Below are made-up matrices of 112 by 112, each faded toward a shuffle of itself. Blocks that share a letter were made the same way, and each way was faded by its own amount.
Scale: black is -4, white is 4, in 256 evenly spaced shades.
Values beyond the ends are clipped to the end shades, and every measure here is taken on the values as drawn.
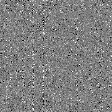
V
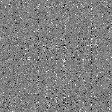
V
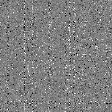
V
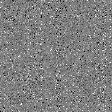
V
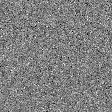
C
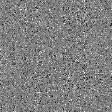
V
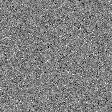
C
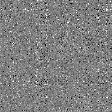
V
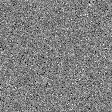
C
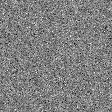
C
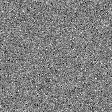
C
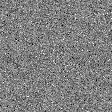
C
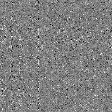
V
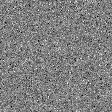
C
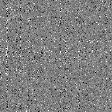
V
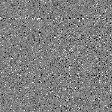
V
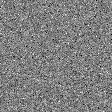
C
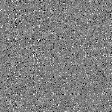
V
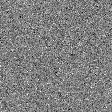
C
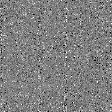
V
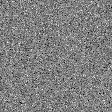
C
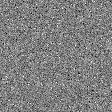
C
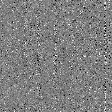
V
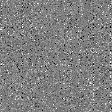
V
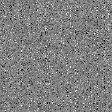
V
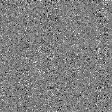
V
